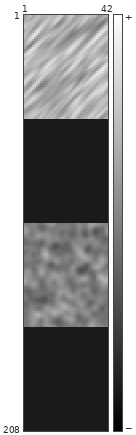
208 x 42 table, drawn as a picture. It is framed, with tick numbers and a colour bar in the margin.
It is made of 4 by 1 panels. Panel 1,1: high, slanting up to the right. Panel 2,1: very low, flat. Panel 3,1: middling, blotchy. Panel 4,1: very low, flat.
